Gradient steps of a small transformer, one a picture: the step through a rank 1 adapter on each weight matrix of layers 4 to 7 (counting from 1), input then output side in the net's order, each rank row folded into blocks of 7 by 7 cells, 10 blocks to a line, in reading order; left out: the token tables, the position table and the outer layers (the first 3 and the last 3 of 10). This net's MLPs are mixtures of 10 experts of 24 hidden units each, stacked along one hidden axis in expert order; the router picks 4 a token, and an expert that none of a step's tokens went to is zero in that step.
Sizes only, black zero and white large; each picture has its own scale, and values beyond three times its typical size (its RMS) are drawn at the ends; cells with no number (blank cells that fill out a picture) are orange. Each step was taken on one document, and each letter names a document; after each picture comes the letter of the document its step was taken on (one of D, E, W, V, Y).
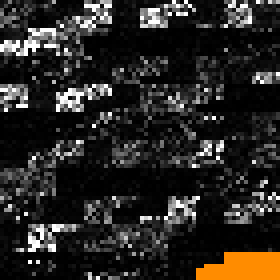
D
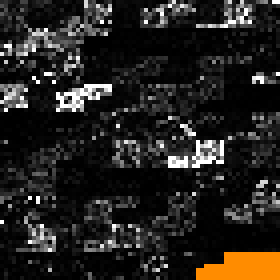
D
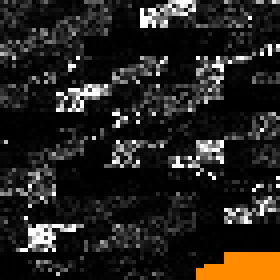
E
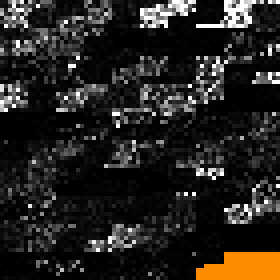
E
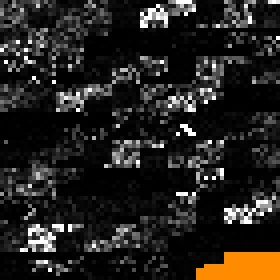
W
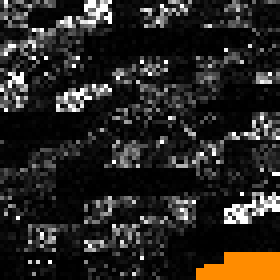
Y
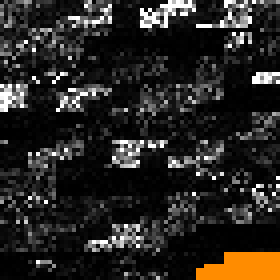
E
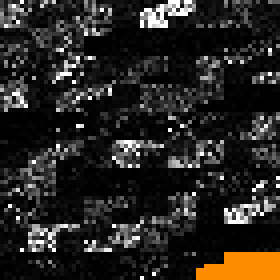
D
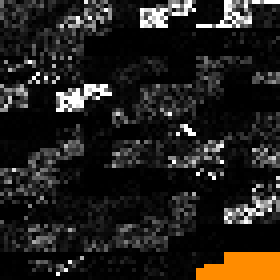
W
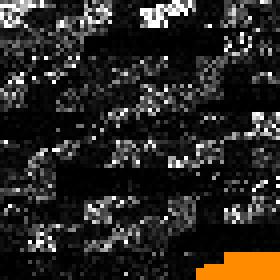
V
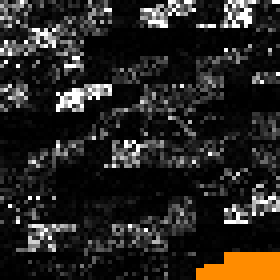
D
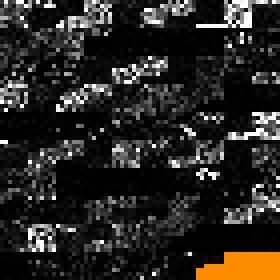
V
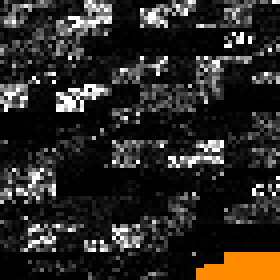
E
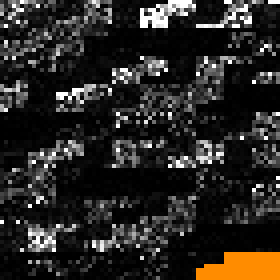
E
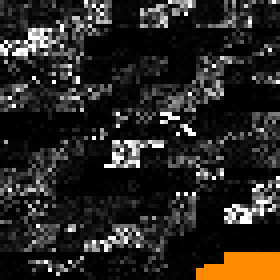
W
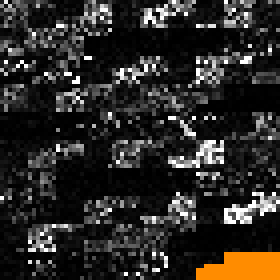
V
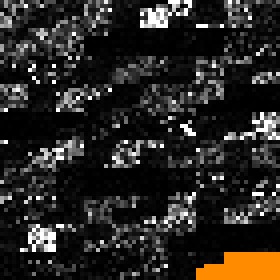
D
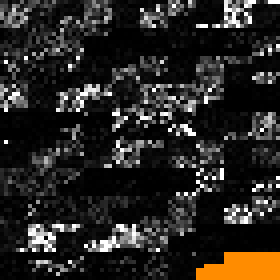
W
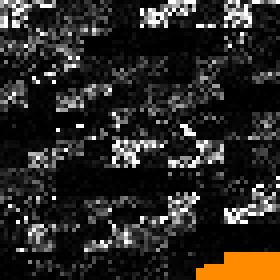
D
